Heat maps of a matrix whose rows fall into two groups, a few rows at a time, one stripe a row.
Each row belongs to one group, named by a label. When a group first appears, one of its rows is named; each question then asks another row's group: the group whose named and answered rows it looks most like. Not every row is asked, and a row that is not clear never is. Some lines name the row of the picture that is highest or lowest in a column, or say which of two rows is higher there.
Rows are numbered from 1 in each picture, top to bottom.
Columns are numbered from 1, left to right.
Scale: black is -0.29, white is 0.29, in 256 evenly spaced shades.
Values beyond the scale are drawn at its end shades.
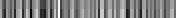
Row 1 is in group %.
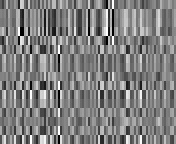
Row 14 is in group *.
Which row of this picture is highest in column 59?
4
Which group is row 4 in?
*
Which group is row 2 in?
*
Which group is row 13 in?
%
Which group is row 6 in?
%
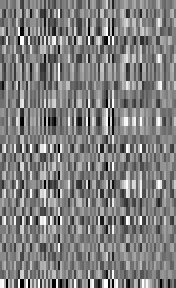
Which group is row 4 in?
*
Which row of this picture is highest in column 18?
32
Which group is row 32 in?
*
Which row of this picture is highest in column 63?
14
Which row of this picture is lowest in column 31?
32
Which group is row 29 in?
*
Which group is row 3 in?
*
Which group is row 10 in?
*
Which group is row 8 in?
%
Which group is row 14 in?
*
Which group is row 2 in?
%
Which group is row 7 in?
*
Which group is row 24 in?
%
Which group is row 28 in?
%
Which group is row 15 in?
*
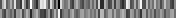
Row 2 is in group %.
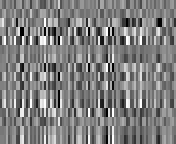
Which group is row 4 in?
*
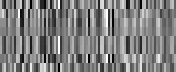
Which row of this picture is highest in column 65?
8
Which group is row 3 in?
*
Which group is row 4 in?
*
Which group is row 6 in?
%
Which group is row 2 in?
*
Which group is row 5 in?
%
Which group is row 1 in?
%
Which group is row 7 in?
*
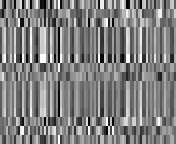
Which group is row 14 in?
*
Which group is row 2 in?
*
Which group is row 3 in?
*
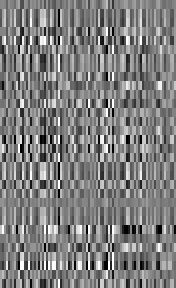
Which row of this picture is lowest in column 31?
16
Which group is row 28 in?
*
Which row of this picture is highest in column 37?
16
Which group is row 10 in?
*
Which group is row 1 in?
*
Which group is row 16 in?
%
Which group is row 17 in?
*
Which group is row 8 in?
%
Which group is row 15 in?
*
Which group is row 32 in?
%
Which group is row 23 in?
*
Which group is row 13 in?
*
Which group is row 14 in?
%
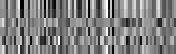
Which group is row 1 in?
*
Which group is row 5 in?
%
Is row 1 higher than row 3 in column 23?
No
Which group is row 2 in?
*
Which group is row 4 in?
*
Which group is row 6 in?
*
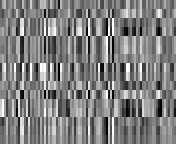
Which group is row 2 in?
*
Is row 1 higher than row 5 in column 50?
Yes
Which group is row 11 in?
*
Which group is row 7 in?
*
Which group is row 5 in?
*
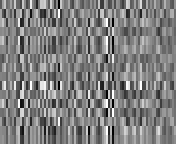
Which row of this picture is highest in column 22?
10
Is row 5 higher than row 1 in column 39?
No
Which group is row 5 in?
*
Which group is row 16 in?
*
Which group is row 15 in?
*
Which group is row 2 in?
%
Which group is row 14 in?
%
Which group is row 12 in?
*
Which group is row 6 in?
*
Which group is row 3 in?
*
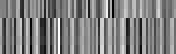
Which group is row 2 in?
*
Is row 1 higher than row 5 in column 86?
No
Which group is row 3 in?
%
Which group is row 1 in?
*
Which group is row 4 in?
%
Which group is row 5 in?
%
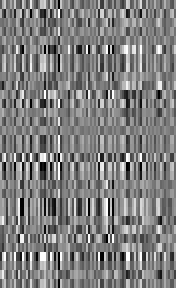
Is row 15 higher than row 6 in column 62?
No
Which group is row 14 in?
%
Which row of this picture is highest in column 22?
29
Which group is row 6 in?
*
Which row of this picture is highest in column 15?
27
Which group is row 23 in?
*
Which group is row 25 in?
*
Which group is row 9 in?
*
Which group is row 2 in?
%
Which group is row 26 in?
*
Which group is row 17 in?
%
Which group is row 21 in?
*
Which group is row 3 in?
*
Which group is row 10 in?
*
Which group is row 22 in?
%
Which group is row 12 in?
%
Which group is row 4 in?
%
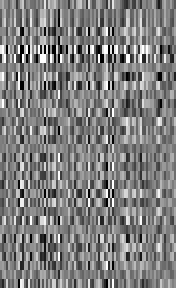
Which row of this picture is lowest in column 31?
6
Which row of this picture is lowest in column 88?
9
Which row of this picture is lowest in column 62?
7
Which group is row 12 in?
*
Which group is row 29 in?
%
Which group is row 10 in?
*
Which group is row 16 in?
*
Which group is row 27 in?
%
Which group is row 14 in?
*
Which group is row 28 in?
*
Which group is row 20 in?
%
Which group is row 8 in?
*
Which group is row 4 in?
*
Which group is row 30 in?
*
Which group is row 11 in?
%
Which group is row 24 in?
*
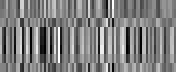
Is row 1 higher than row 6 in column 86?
No
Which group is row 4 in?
%
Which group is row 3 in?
*
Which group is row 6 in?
%
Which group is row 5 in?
%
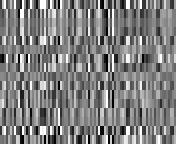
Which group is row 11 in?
*
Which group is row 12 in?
*
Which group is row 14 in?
%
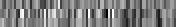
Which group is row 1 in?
%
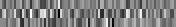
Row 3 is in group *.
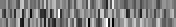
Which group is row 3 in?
*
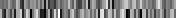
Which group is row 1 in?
*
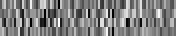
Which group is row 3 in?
%
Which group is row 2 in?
*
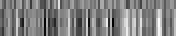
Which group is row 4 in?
*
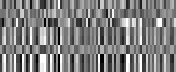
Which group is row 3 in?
*
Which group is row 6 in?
%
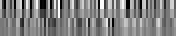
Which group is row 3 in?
*
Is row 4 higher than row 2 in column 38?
Yes
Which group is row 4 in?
*
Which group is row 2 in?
%
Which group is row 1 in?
%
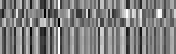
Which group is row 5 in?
%
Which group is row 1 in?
%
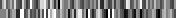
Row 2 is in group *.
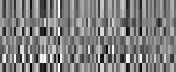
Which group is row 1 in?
%
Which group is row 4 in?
%
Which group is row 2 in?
%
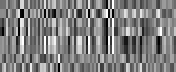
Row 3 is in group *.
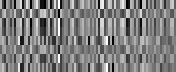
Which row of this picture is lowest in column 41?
5
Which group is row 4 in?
%
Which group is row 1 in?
%
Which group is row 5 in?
*
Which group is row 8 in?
*
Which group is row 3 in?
%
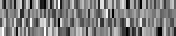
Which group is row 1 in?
%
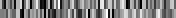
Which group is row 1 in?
%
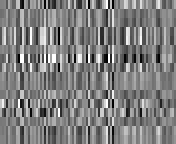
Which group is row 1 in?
*
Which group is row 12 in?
*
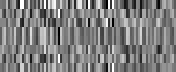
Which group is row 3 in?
*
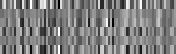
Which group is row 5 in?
*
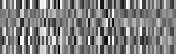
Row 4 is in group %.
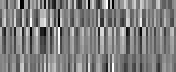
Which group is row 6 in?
%
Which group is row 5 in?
%
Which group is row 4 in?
%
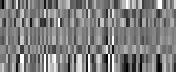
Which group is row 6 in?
*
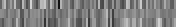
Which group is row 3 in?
*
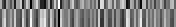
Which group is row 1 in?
%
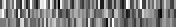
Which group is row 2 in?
*
